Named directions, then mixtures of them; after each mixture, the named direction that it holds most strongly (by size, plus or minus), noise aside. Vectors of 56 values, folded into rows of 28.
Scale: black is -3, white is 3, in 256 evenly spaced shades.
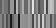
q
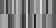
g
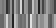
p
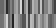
p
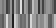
p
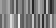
q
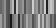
q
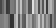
q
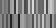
q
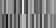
q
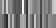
g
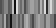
q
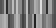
g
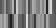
g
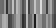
g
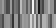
p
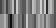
g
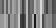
g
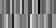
p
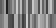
g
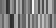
q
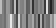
q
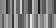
p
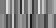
p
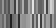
q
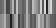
g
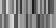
q
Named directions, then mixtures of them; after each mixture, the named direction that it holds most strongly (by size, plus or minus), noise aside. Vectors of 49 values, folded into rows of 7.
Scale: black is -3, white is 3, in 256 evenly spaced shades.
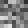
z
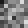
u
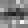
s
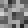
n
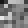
z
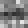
s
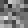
z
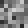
u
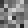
u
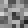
n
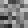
z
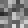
n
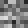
z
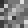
u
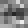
s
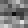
s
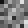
u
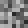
n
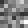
u
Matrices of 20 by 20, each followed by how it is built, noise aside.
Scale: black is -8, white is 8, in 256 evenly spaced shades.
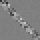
banded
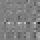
low rank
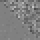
upper triangular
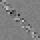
banded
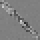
banded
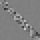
banded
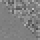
upper triangular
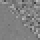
upper triangular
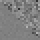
upper triangular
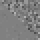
upper triangular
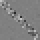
banded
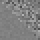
upper triangular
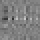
low rank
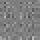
low rank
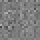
low rank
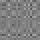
low rank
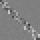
banded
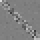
banded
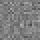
low rank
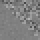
upper triangular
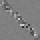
banded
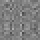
low rank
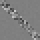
banded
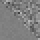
upper triangular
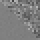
upper triangular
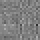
low rank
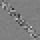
banded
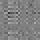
low rank
